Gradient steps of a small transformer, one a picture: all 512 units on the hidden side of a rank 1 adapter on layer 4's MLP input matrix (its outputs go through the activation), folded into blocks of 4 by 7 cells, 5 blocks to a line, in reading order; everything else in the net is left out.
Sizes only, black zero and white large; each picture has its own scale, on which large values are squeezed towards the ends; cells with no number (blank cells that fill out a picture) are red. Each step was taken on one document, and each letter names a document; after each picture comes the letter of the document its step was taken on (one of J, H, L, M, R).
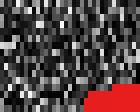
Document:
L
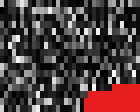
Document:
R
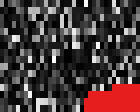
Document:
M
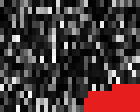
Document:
R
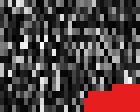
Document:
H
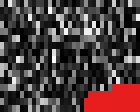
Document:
R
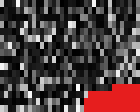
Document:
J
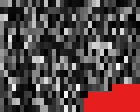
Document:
H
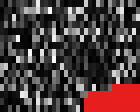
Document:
R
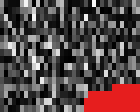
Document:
J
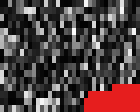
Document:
L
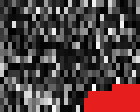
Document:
M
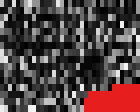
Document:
J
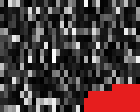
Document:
M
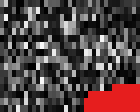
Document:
H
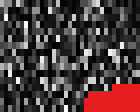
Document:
H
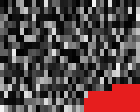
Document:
J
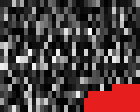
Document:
M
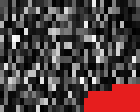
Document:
M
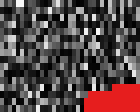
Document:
L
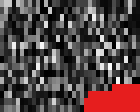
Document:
H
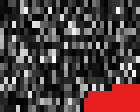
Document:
L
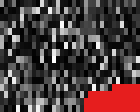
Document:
R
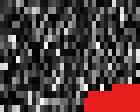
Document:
M
